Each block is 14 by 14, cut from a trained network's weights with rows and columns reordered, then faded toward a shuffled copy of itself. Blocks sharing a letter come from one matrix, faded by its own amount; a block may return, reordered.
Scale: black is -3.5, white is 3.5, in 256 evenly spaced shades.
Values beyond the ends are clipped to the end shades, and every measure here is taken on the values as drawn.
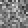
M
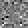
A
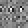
A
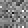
A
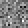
M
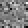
A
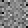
A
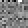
A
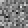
M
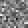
M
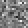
M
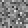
M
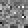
A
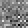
A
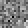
M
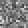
M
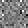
A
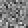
M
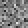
M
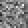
M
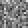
M
